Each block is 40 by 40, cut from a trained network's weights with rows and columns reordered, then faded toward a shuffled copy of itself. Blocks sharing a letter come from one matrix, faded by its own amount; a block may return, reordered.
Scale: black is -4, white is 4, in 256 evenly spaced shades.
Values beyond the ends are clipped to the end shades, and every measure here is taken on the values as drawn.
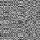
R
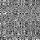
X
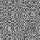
R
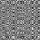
R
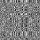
R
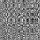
R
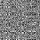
X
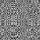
R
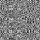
X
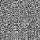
X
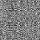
X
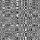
R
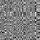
R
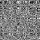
X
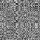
R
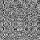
X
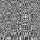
R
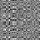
R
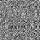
X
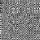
R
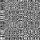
R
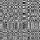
R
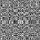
R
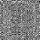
X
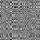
R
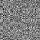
X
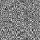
X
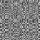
R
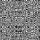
X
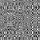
R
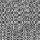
R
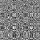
R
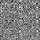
X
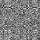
X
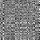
R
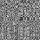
X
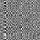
R
